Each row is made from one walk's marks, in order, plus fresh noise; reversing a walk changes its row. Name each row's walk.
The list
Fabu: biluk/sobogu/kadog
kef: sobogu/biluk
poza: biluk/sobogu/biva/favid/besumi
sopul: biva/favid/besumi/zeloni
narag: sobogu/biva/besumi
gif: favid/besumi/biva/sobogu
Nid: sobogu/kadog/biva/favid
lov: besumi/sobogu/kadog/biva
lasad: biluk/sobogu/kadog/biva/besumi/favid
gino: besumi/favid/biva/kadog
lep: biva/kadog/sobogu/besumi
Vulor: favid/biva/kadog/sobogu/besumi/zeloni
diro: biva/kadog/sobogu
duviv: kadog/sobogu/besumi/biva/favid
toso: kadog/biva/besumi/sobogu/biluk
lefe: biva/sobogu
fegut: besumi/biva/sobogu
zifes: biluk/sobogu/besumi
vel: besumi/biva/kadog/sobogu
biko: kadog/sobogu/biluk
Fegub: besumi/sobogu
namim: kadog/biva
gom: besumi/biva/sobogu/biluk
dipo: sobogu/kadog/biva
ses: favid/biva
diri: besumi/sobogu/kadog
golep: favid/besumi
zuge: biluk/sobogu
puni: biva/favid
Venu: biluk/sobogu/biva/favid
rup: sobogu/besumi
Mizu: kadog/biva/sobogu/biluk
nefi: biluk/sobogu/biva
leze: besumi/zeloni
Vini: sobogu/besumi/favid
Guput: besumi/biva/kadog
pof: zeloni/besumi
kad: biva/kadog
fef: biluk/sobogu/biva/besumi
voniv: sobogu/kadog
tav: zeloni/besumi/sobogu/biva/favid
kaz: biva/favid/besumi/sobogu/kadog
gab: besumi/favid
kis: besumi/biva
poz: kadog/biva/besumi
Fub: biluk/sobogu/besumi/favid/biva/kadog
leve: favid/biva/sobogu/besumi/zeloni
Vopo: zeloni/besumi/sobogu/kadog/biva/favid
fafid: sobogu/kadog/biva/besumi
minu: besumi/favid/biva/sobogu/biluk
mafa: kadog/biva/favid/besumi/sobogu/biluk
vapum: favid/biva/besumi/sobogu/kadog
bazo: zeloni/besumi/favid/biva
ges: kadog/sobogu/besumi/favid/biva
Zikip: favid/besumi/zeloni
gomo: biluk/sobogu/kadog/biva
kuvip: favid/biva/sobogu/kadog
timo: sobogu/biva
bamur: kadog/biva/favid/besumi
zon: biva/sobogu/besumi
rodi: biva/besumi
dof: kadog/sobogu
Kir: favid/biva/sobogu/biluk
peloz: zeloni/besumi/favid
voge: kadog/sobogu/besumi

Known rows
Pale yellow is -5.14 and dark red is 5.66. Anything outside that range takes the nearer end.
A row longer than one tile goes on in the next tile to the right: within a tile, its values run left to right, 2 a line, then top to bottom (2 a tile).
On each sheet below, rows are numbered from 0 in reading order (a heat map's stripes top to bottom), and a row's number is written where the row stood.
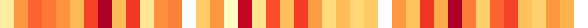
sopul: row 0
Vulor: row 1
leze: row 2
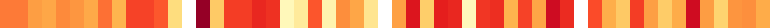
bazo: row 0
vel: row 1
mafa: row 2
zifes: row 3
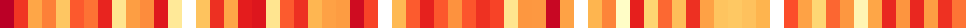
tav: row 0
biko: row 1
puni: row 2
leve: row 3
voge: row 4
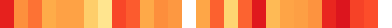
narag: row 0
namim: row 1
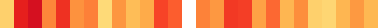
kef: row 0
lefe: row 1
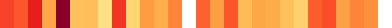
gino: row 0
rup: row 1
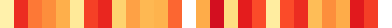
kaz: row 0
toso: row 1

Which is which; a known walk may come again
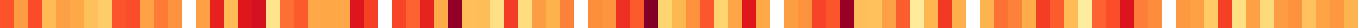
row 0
rup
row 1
Mizu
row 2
gino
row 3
minu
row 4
gom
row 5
timo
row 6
golep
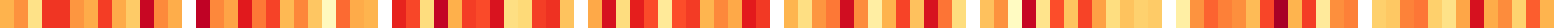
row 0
nefi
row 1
zuge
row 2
lasad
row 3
toso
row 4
lov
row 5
Vulor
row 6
sopul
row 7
zon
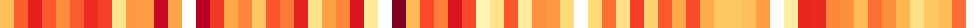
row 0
puni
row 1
tav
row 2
fegut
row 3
Zikip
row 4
kad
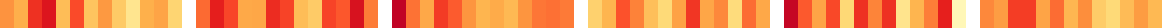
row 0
diro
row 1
Vini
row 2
dof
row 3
rodi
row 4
Vopo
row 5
lefe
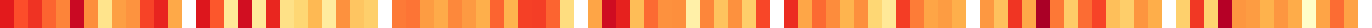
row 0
Nid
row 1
gif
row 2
bazo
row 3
voniv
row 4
fafid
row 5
leze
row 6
Kir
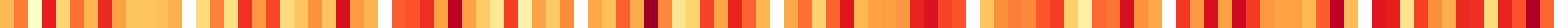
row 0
leve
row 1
ses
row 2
Guput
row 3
kis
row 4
namim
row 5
dipo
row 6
gab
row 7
duviv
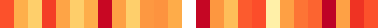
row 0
zifes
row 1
bamur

